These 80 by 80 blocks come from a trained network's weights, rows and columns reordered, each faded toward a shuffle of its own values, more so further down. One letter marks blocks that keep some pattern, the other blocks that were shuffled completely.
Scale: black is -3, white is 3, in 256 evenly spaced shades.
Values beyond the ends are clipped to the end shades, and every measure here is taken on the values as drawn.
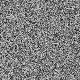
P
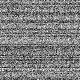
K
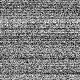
K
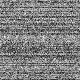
K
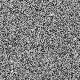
P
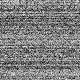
K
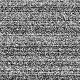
K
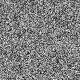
P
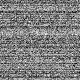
K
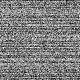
K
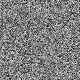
P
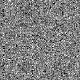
K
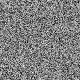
P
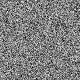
P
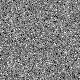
P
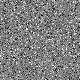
P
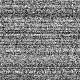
K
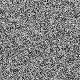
P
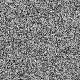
P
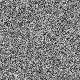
P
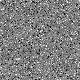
P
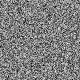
P
